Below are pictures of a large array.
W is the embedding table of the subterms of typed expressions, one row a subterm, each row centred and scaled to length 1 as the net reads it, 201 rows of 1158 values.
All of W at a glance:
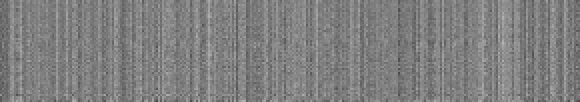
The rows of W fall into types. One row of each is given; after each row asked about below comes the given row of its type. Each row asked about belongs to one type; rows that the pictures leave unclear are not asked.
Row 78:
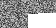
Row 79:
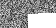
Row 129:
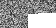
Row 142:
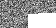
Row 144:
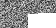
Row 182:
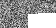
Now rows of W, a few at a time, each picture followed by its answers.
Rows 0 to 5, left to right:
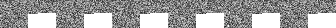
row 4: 129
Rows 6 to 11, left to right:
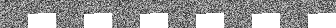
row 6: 144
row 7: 142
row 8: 144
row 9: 78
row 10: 144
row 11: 78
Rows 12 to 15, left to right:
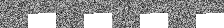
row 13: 78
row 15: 129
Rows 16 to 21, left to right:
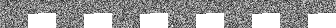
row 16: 144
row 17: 144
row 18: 79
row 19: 129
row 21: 78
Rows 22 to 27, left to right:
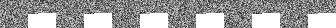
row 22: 129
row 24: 142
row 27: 79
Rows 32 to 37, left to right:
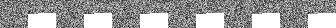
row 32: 142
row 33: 182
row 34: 182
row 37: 142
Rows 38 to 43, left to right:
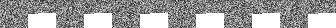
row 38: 129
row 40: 78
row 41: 144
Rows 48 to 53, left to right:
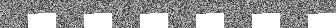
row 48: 79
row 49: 182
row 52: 78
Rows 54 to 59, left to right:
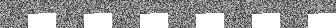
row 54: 79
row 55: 79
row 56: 129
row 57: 144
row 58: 78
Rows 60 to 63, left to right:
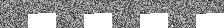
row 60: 78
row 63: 129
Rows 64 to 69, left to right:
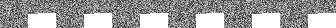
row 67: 79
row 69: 79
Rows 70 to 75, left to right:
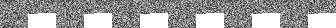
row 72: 78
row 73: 79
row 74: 144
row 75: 79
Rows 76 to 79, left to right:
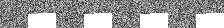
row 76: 142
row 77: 78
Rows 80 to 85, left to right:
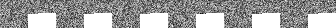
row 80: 79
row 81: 182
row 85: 142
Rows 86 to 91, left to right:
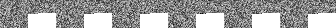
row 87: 129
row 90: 182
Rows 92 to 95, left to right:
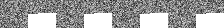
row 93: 129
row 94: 79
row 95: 142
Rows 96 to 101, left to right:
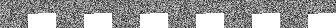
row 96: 79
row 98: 142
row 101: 129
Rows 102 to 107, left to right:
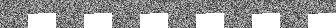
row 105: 79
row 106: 79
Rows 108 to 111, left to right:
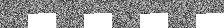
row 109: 144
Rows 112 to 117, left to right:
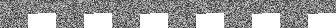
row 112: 182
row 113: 78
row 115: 78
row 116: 144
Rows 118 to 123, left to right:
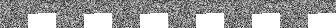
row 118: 182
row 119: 144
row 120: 182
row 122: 182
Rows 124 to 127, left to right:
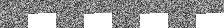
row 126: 144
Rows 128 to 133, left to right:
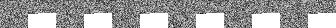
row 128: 129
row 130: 142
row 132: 79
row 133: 78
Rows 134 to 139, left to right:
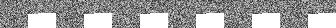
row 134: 144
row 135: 78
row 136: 129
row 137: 129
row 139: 78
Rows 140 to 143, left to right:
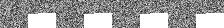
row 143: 79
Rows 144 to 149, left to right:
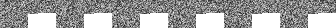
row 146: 144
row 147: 129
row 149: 129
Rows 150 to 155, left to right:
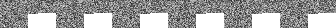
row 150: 182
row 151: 78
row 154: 144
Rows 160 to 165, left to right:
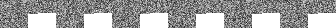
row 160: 78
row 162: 142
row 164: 78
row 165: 78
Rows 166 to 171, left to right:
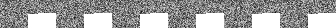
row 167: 79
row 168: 142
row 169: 182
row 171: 78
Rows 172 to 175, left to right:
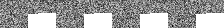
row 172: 129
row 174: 182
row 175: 78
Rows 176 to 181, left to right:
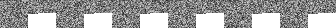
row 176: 78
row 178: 129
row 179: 129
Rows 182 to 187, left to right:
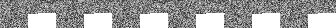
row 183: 78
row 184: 182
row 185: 182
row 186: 129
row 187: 79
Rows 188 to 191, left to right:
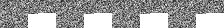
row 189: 144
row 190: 79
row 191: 144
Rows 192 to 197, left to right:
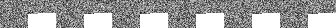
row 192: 142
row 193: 182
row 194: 129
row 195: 78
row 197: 78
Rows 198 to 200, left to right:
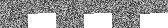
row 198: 79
